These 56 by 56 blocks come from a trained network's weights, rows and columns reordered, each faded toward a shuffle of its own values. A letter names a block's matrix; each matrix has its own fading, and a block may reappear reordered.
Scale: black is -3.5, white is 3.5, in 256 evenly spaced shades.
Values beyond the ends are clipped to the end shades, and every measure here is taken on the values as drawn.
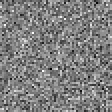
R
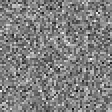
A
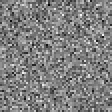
R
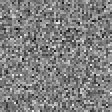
R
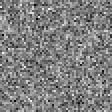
R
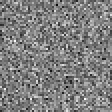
A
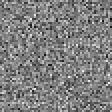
A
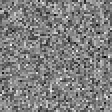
R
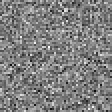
A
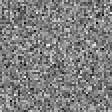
R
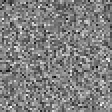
R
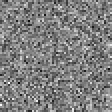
R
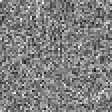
R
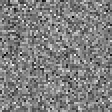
R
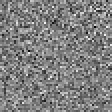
A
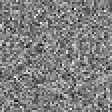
A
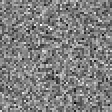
A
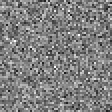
R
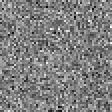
A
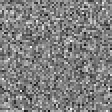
A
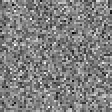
A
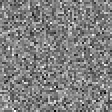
A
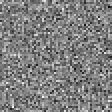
R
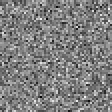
A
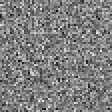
A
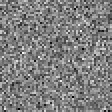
R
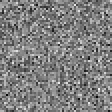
R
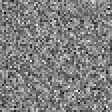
R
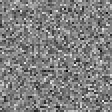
R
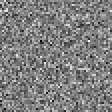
A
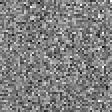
A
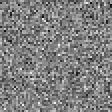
A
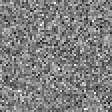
R
